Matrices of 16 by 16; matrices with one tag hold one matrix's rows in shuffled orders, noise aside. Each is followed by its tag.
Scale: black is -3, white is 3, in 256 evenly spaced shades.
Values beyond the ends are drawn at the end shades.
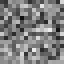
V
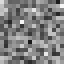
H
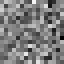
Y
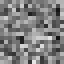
V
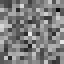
H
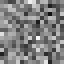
Y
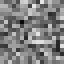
V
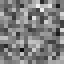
V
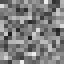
H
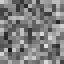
H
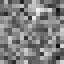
V
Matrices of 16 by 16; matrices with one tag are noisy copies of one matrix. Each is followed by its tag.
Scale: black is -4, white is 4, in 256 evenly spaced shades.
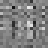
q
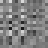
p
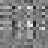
q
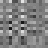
p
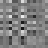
p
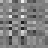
p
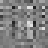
q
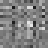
q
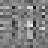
q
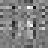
q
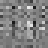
q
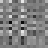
p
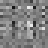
q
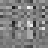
q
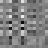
p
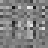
q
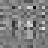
q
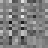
p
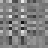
p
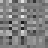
p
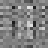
q
